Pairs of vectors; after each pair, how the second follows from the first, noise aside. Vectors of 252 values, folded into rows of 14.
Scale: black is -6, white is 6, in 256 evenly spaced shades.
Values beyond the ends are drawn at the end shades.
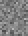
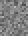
reversed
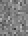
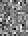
scaled up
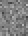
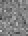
reversed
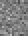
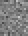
reversed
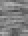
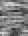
scaled up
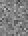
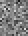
scaled up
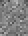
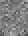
reversed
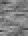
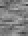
reversed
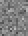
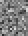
scaled up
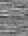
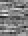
scaled up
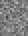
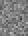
reversed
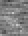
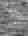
reversed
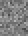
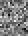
scaled up
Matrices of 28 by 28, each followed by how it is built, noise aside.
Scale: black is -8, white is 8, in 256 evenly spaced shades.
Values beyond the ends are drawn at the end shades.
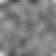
smooth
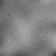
smooth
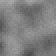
smooth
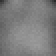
smooth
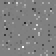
sparse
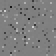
sparse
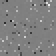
sparse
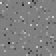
sparse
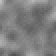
smooth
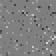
sparse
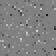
sparse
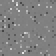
sparse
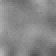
smooth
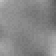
smooth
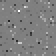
sparse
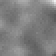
smooth
